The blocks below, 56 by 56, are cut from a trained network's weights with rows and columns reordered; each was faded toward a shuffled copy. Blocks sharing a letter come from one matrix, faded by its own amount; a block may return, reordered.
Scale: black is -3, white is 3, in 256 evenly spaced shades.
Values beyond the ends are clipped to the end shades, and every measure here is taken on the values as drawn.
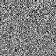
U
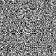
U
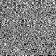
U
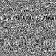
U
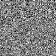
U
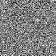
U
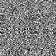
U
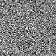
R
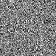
R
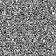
R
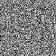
R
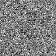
R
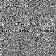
U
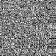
U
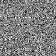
U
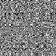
U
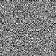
U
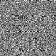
U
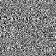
U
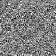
R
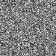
R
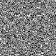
U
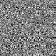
U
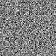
R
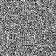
R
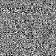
U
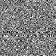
U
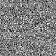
R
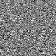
U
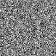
R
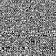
U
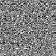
U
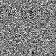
R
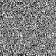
U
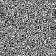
R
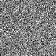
R
